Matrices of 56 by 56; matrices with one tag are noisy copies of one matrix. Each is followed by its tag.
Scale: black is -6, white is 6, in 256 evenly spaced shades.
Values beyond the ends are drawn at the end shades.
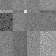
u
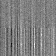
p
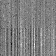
p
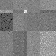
u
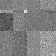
u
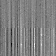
p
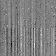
p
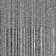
p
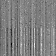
p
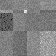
u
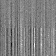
p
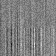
p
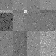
u
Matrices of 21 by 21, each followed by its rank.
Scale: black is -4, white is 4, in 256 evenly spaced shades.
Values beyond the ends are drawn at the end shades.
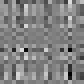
two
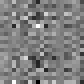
three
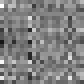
three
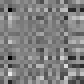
two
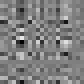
two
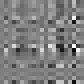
two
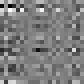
three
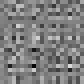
three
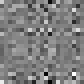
three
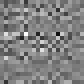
three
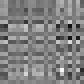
two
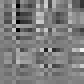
two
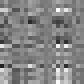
two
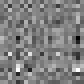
three
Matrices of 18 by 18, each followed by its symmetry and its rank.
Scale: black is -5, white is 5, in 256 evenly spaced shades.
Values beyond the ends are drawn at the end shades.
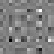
antisymmetric, rank two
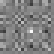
symmetric, rank two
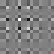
symmetric, rank one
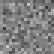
antisymmetric, full rank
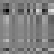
neither, rank one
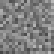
antisymmetric, full rank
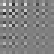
symmetric, rank one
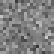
antisymmetric, full rank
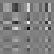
neither, rank one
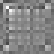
symmetric, rank two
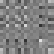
symmetric, rank two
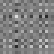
symmetric, rank two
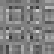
antisymmetric, rank two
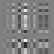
neither, rank one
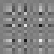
symmetric, rank one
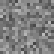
antisymmetric, full rank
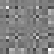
symmetric, rank two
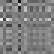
antisymmetric, rank two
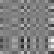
neither, rank one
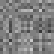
antisymmetric, rank two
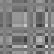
symmetric, rank one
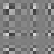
symmetric, rank one
